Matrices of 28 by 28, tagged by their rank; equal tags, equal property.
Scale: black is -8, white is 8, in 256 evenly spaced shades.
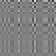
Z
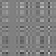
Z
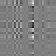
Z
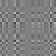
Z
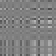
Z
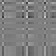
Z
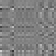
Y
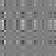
Z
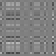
Z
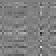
Y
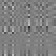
Y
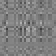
Y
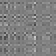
Y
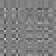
Y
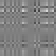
Z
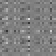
Y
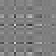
Z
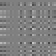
Z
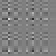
Z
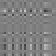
Z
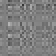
Y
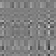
Y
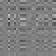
Y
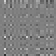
Y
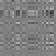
Y
